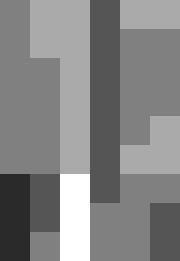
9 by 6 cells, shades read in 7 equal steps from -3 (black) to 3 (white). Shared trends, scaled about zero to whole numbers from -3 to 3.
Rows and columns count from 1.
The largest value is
3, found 3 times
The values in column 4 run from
-1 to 0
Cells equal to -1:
11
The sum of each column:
-6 0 15 -7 2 1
